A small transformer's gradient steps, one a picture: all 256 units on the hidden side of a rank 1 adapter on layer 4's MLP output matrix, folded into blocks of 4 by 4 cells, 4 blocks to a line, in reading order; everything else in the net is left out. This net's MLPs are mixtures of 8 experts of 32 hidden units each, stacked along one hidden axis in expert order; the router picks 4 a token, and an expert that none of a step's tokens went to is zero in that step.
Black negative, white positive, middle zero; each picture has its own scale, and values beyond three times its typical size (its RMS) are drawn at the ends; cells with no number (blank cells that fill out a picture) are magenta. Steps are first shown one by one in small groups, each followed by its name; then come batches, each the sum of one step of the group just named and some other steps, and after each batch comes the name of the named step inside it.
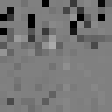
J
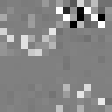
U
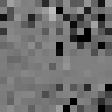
J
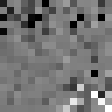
J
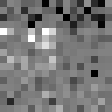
J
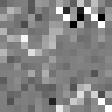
U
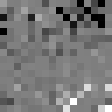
J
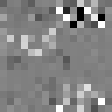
U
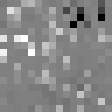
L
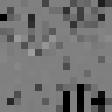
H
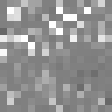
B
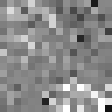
B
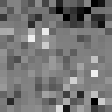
H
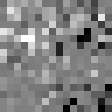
B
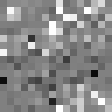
B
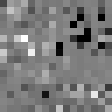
L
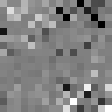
B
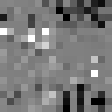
H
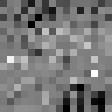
H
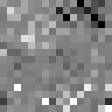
B
